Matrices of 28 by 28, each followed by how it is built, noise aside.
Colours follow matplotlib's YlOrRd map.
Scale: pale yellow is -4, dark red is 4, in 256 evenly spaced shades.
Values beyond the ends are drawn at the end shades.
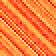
Toeplitz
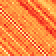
Toeplitz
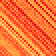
Toeplitz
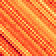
Toeplitz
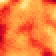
smooth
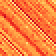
Toeplitz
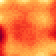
smooth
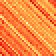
Toeplitz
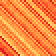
Toeplitz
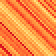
Toeplitz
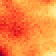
smooth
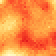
smooth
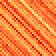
Toeplitz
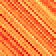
Toeplitz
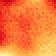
smooth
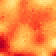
smooth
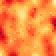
smooth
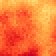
smooth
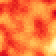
smooth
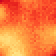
smooth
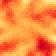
smooth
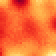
smooth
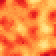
smooth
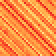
Toeplitz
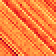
Toeplitz
